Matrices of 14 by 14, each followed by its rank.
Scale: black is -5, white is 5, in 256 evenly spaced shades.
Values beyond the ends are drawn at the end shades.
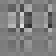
one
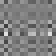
one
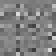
three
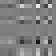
one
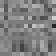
three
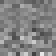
three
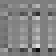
one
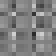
one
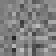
three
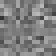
three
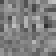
three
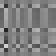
one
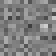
three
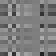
one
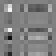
one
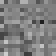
three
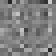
three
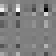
one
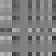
one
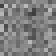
three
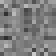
three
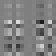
one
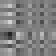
one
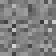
three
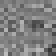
three
